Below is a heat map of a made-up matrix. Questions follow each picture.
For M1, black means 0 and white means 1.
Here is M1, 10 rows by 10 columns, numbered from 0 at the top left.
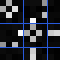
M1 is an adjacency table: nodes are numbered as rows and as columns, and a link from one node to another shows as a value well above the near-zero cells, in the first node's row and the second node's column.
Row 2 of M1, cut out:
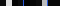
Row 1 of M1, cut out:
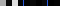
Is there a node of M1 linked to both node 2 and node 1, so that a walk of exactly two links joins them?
no
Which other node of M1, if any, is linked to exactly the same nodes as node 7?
node 1
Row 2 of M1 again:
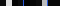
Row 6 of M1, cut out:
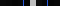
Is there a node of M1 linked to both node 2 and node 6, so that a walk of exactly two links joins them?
no
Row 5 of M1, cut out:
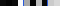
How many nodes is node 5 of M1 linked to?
5
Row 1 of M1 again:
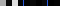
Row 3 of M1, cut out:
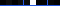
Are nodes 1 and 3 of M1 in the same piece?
no
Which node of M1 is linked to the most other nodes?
node 5
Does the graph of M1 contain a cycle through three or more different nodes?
yes
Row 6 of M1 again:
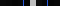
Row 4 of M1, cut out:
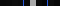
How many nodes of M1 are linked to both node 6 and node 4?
1
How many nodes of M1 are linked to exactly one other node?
5
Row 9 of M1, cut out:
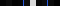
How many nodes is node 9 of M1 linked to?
1
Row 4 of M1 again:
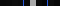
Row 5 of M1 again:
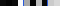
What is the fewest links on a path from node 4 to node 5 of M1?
1
